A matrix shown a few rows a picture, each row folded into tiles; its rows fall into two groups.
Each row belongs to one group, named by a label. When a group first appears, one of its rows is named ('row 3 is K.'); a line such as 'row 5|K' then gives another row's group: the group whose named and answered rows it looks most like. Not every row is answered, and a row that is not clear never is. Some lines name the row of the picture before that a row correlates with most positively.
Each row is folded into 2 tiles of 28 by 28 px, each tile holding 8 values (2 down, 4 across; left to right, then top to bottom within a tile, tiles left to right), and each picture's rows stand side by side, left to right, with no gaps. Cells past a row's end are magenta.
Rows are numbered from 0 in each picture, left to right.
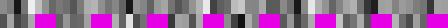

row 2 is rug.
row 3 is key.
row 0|key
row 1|key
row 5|key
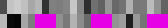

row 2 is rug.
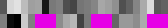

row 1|rug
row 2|key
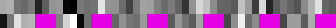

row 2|key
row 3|key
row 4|key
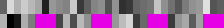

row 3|key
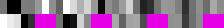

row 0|rug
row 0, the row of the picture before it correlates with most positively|2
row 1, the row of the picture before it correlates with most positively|0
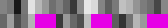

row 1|key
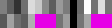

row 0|key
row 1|key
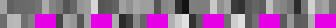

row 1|key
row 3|rug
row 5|key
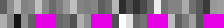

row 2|rug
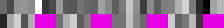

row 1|rug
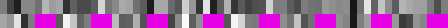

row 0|rug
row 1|rug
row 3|key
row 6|key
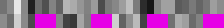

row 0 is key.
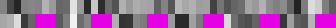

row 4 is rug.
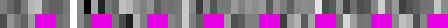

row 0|key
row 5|key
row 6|rug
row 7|rug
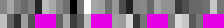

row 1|key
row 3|rug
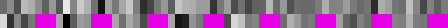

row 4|rug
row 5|rug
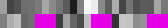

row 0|rug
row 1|key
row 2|rug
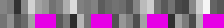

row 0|key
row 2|key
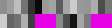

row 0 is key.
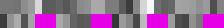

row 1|rug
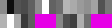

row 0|rug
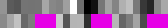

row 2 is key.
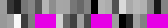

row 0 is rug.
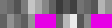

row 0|key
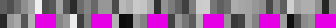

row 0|key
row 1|rug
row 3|key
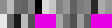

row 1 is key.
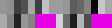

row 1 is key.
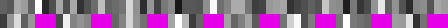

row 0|key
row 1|rug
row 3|rug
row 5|rug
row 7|rug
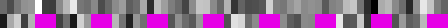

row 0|key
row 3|key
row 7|key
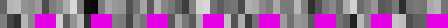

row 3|key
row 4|rug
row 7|rug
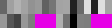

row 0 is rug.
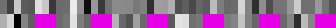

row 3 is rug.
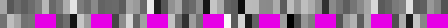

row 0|rug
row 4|rug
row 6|key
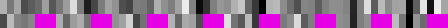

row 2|rug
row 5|rug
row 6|key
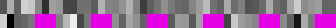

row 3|key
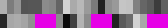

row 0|rug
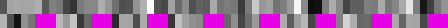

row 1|rug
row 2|key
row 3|rug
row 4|key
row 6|rug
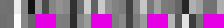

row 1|key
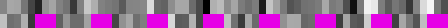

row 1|key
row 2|key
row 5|rug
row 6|key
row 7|key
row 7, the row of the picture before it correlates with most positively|2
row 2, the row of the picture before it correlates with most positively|0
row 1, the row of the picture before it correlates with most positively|2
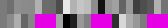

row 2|rug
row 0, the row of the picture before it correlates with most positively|2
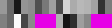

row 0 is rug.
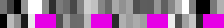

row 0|key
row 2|rug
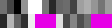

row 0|key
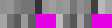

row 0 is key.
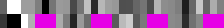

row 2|rug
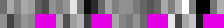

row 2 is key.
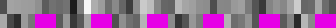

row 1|key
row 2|key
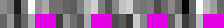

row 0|key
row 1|key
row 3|key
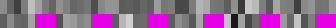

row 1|rug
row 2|rug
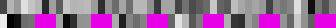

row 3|rug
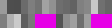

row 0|rug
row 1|key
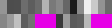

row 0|rug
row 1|key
